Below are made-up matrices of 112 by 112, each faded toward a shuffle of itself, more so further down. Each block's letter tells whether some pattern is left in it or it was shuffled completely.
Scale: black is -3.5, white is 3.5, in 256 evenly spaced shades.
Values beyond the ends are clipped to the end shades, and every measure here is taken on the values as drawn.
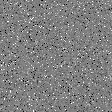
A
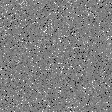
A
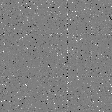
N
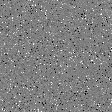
A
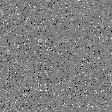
N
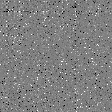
N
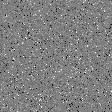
A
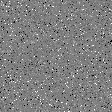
A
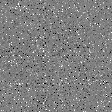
N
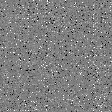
N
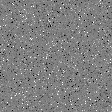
A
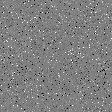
A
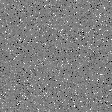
A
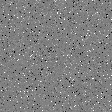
A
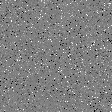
A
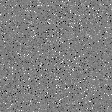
N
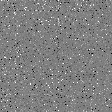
N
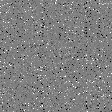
N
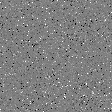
A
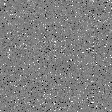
N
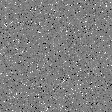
A
